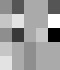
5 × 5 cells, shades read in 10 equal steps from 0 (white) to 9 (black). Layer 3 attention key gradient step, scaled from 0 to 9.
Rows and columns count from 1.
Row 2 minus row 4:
0 -2 -1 0 -3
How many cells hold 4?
4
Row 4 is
2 3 4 3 3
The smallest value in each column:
1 1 3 2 0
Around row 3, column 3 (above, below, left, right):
3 4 7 2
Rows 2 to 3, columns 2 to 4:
1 3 3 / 7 3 2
